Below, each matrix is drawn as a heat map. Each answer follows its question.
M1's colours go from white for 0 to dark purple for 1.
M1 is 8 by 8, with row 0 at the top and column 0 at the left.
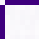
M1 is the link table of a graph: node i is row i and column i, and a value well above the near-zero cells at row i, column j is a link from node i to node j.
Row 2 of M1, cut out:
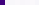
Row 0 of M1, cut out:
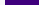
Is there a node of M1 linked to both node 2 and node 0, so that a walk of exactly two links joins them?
no
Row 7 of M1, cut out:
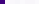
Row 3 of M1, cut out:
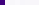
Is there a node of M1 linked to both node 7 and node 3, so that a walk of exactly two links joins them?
yes
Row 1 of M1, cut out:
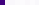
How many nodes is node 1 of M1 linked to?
1
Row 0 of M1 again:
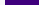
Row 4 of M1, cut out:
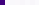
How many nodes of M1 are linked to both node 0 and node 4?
0
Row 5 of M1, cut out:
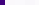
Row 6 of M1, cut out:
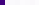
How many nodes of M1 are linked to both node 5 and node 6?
1
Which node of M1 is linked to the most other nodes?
node 0
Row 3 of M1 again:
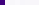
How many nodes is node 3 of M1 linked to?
1
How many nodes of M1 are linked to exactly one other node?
7
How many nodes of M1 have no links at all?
0
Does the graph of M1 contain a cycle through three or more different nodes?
no
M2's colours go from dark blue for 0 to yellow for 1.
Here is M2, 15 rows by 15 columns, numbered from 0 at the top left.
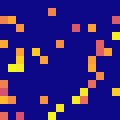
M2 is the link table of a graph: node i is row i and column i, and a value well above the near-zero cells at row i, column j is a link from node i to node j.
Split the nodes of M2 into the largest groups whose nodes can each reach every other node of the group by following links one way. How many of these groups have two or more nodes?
1
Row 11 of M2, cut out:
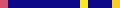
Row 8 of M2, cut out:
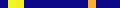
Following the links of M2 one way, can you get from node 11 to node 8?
no
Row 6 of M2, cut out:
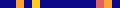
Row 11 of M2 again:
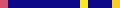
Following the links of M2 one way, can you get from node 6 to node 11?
yes
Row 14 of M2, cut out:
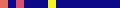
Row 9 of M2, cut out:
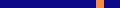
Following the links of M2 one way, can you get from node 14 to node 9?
yes
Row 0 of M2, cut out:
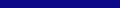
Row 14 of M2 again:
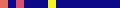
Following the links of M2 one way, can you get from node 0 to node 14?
no
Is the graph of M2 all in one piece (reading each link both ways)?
yes
